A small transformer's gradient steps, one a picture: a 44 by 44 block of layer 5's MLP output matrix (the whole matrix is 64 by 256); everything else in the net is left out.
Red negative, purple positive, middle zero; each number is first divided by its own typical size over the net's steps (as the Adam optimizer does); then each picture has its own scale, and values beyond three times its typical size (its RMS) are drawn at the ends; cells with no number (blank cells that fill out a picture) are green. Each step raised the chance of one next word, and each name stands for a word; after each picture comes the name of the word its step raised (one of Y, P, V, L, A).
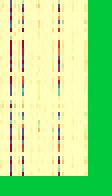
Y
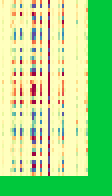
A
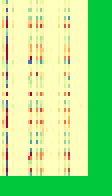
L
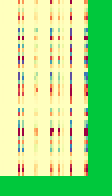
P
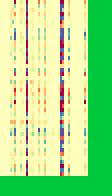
A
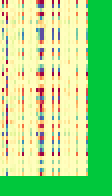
A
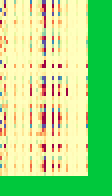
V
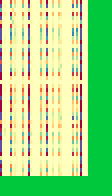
A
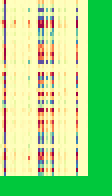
L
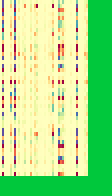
Y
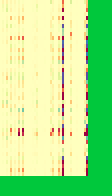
P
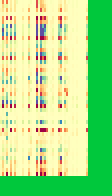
P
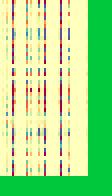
A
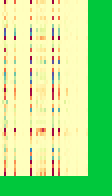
P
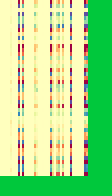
Y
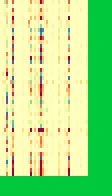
P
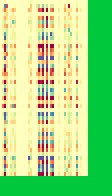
Y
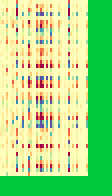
V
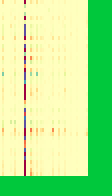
P
